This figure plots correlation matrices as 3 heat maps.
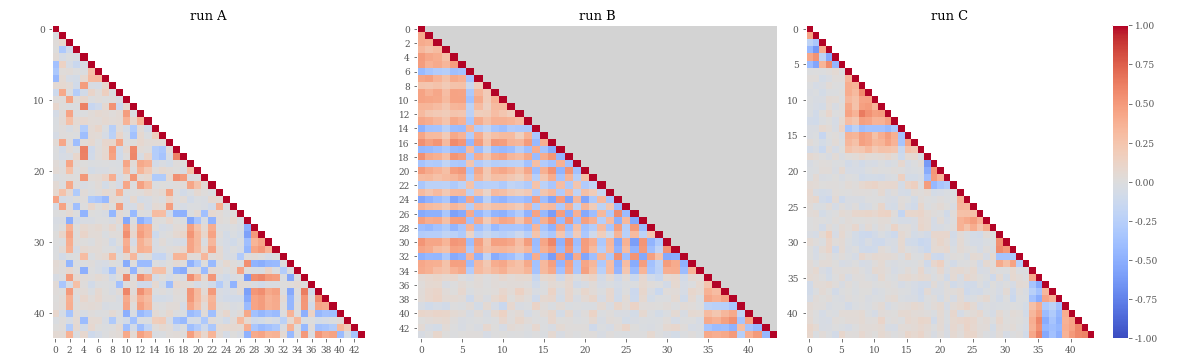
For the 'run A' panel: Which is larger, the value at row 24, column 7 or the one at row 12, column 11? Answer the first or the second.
the second
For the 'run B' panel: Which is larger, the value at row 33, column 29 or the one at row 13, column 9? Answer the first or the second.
the second
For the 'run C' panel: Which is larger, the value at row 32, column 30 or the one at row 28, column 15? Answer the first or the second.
the second
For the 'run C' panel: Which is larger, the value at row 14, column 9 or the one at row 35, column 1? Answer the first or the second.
the second
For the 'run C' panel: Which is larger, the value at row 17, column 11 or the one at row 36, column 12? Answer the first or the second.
the first
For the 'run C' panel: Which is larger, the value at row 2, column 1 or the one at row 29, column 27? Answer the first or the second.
the second
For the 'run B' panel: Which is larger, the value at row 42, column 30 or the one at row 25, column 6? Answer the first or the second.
the first
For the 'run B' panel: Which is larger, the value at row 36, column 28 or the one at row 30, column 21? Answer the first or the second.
the second
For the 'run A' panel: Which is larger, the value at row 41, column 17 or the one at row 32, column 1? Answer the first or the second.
the second
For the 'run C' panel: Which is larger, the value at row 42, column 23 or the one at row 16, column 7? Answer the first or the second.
the second
